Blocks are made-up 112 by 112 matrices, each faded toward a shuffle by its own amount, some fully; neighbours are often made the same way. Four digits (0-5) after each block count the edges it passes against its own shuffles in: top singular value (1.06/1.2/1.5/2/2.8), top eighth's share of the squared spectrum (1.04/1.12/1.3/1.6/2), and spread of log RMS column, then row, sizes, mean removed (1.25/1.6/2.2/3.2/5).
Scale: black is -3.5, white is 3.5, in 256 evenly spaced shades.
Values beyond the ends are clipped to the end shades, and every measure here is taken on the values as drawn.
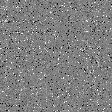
1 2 1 1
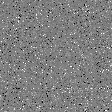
1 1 0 0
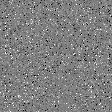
1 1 1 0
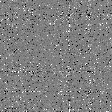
2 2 2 2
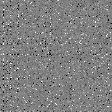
2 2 2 2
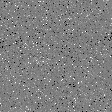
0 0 0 0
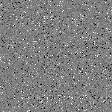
1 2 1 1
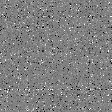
2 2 2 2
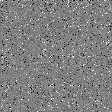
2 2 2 1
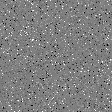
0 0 0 0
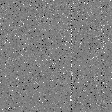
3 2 1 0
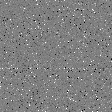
2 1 0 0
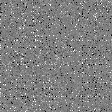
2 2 2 2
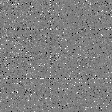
2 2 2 2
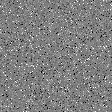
0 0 0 0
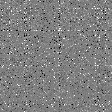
2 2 2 2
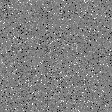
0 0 0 0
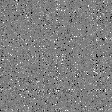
3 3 2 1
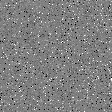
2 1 0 0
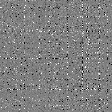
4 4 3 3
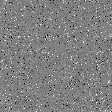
2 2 1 0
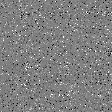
3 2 1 1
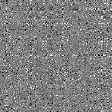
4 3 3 2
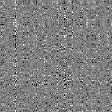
4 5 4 3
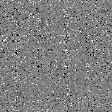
1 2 2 2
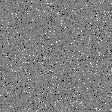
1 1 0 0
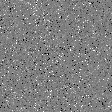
0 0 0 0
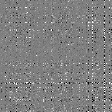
3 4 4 3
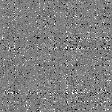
2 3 3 3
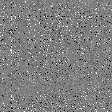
2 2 2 2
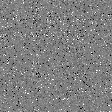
1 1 1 1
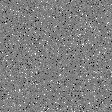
0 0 0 0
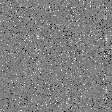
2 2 1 1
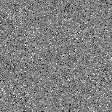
1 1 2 0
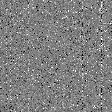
2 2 2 0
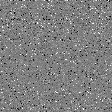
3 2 0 1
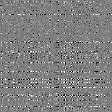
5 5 3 4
